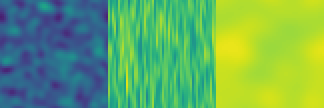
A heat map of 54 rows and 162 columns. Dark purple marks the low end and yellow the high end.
The table splits into one row of 3 panels. Panel 1,1: low, blotchy. Panel 1,2: high, streaked downward. Panel 1,3: very high, smooth, faint in contrast.
